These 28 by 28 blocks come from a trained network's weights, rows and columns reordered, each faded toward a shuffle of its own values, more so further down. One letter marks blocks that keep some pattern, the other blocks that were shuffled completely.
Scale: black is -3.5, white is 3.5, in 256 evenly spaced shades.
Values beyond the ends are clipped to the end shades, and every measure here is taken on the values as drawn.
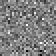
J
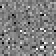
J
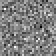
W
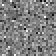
W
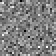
W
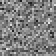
W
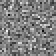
J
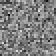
W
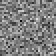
W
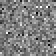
J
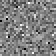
W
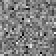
J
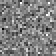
J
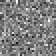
W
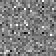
J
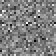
J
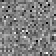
W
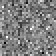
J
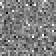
W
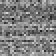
J
